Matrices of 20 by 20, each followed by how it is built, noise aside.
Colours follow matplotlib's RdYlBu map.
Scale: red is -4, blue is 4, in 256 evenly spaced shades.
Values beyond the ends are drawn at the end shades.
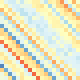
Toeplitz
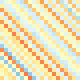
Toeplitz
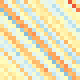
Toeplitz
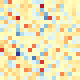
noise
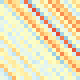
Toeplitz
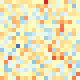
noise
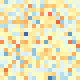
noise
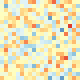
noise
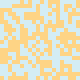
noise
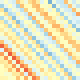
Toeplitz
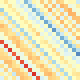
Toeplitz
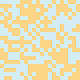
noise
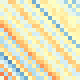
Toeplitz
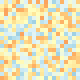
noise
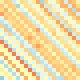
Toeplitz
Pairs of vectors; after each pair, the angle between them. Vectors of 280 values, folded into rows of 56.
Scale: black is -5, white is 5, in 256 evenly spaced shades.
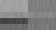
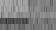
nearly parallel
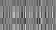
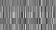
nearly parallel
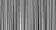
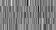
partly aligned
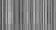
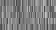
partly aligned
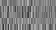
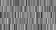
orthogonal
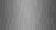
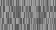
orthogonal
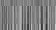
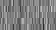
partly opposed
